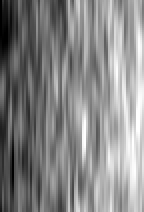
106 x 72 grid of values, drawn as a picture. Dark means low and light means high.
The ninth with the lowest average is the top left. There is an overall slope up to the right. Streaks run downward. On average the colour sits 50% of the way up the scale.
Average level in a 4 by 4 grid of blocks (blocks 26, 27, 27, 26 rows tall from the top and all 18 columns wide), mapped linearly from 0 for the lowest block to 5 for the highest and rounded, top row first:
0 2 3 4 / 1 2 3 5 / 1 2 3 5 / 1 2 3 5
